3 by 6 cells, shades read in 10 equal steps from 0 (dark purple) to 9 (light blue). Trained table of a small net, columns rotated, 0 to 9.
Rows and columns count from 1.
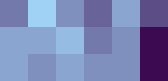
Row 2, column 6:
0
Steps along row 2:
same up down up down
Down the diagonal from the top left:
5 7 7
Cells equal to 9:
1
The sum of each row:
34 33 32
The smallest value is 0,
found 2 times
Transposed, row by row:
5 7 7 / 9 7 6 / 6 8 7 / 4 5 6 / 7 6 6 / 3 0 0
